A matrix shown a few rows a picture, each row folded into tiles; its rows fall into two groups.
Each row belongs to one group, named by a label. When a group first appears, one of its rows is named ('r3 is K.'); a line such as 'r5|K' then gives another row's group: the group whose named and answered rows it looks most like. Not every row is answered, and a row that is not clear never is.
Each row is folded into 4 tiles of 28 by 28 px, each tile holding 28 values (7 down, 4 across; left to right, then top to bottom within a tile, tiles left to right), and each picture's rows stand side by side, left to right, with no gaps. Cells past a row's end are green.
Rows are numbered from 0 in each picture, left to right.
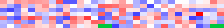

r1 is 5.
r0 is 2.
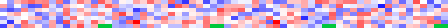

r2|5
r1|2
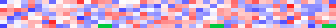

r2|2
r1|2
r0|5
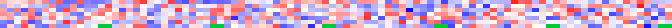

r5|5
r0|2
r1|2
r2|5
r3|2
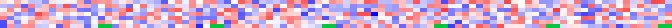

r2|5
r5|5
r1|5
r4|2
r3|2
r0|5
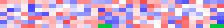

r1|2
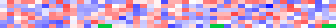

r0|2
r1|5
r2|2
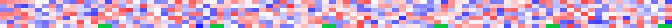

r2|2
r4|5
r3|2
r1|5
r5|2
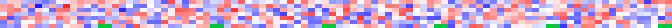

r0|5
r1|2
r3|5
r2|5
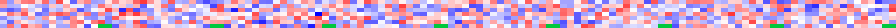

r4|2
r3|2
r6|2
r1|2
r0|2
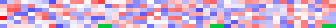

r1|5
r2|2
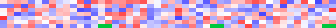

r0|5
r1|2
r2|2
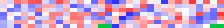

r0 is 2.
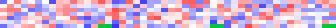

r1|5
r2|5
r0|5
